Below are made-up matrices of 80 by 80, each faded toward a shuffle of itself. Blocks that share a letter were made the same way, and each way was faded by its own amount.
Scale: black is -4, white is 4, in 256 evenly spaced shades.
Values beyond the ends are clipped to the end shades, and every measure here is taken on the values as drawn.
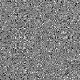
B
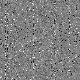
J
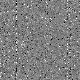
J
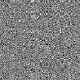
B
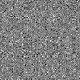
B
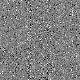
J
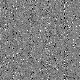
J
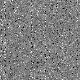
J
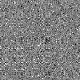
B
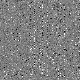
J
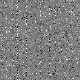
J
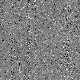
J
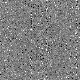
J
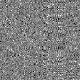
B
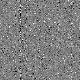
J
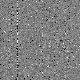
J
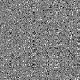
B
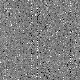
J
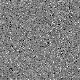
J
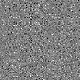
B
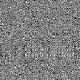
B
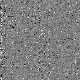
J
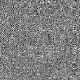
B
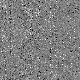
J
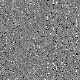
J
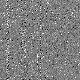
J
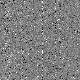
J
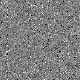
J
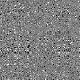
B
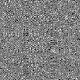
B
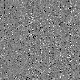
J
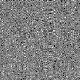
B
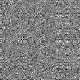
B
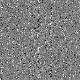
J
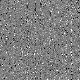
J
